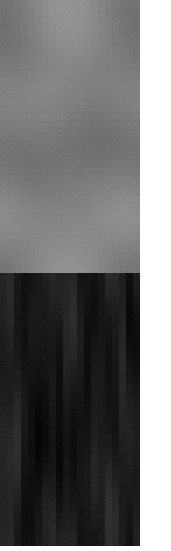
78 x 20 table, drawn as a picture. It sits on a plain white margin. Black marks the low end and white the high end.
It is made of 2 by 1 panels. Panel 1,1: middling, smooth, faint in contrast. Panel 2,1: very low, streaked downward, faint in contrast.
